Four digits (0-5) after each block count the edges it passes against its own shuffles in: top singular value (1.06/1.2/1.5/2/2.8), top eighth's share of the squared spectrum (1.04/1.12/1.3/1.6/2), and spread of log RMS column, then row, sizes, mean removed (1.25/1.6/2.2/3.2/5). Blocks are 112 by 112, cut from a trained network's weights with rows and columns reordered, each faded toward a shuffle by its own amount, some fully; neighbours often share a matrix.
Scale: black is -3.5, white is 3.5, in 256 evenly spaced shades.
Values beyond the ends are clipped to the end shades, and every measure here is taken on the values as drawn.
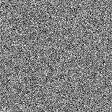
2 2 0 0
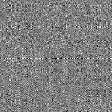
4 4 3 3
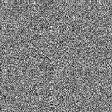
4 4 2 1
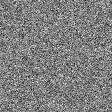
0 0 0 0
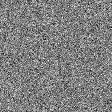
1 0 0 0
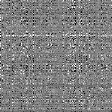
4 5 4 3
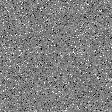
0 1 0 0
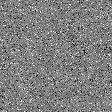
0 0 0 0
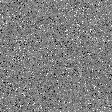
0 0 0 0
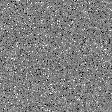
0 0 0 0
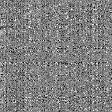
3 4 1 3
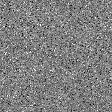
2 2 0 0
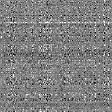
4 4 4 3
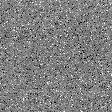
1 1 0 0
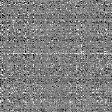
3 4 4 2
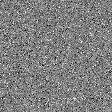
2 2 0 1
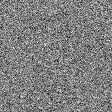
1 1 0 0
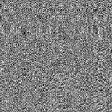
4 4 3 2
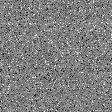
1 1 0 0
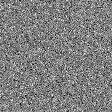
1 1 0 0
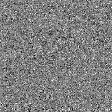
3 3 1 1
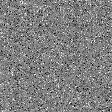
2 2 0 1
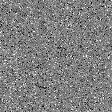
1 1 0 0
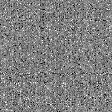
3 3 0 2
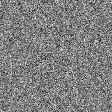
2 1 0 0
